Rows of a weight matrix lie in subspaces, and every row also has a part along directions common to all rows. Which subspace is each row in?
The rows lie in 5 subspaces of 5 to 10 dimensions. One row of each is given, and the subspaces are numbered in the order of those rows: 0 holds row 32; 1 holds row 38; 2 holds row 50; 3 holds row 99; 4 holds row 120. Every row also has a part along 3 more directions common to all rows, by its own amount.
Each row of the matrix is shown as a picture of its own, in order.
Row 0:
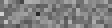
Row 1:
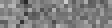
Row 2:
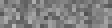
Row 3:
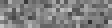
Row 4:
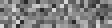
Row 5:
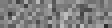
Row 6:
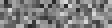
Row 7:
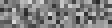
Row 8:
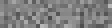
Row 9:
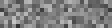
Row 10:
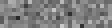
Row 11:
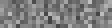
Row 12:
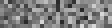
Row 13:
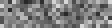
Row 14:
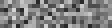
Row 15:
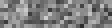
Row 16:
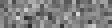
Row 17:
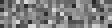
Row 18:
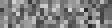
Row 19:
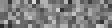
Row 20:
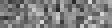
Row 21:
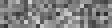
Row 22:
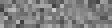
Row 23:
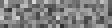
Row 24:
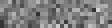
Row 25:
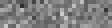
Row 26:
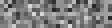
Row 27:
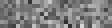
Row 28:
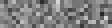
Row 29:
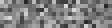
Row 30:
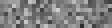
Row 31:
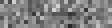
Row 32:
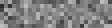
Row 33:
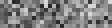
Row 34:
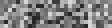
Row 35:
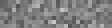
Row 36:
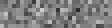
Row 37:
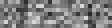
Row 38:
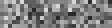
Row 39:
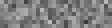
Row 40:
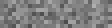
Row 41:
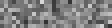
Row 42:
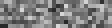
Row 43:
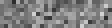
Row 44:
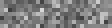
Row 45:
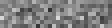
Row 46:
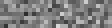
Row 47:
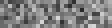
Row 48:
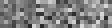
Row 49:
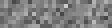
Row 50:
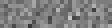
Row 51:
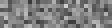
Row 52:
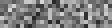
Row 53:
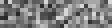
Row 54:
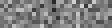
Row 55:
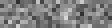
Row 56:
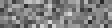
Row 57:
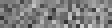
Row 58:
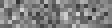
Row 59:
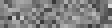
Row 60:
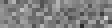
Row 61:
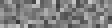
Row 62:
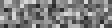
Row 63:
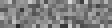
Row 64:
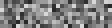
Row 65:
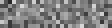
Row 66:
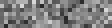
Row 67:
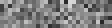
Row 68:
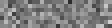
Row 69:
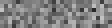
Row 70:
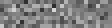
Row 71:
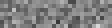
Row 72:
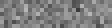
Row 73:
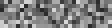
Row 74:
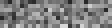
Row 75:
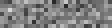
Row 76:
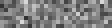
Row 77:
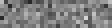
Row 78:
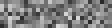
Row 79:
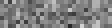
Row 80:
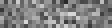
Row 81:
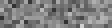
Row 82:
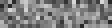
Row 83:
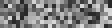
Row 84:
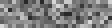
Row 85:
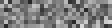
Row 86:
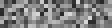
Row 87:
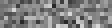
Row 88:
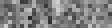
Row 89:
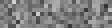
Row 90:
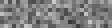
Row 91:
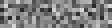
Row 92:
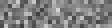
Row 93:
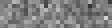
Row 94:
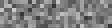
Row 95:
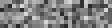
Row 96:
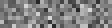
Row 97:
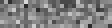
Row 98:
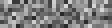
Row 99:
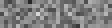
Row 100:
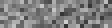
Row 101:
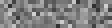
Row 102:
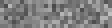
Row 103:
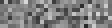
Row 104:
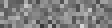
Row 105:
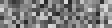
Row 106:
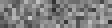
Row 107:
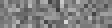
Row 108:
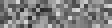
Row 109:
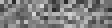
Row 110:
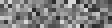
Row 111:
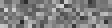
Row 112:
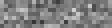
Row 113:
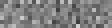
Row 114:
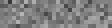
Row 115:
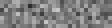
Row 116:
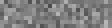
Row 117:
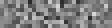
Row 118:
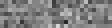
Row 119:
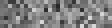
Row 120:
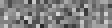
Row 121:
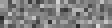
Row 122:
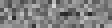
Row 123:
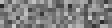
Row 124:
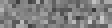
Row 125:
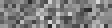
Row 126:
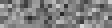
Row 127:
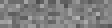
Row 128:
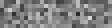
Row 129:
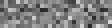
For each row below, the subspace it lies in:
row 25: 3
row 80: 1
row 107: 1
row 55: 3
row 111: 0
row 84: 0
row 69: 2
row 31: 1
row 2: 4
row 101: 1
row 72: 3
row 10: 3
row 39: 4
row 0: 3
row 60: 1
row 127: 2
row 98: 4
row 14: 3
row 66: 3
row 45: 3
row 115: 1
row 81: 2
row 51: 4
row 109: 1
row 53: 4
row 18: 1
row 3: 2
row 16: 0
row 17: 2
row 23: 3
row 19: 2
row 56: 3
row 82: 0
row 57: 2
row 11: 1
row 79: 1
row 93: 4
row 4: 0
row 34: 4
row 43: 1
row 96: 3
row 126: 0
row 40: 1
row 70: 0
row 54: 1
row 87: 0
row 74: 3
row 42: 0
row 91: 2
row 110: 1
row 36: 2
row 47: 1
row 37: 4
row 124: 2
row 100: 4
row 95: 3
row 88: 2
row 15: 4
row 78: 0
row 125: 3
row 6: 4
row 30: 2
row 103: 4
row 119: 1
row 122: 3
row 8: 4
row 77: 4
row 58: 3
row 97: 2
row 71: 2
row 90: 4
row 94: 3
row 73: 2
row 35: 2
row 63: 3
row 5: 3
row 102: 4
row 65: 2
